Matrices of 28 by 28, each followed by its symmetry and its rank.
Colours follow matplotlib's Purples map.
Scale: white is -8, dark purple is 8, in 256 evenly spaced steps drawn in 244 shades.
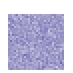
antisymmetric, full rank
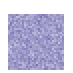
antisymmetric, full rank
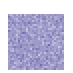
antisymmetric, full rank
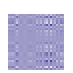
neither, rank one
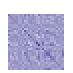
symmetric, rank five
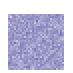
symmetric, full rank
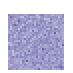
symmetric, full rank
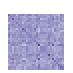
symmetric, rank five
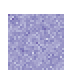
symmetric, full rank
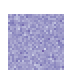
antisymmetric, full rank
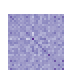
symmetric, rank five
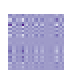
neither, rank one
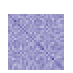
symmetric, rank five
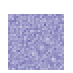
symmetric, full rank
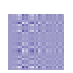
neither, rank one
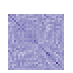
symmetric, rank five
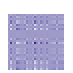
neither, rank one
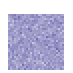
antisymmetric, full rank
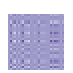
neither, rank one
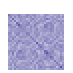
symmetric, rank five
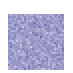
antisymmetric, full rank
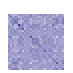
symmetric, rank five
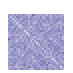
symmetric, full rank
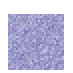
symmetric, full rank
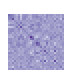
symmetric, rank five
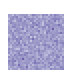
symmetric, full rank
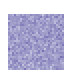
antisymmetric, full rank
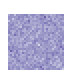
symmetric, full rank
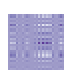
neither, rank one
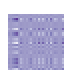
neither, rank one
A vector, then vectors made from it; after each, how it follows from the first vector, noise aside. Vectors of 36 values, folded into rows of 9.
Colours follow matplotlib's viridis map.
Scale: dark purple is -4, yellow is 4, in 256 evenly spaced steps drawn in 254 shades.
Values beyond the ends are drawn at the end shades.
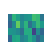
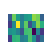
scaled up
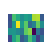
scaled up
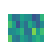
negated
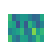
negated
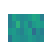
shrunk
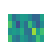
negated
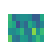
negated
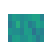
shrunk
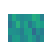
shrunk
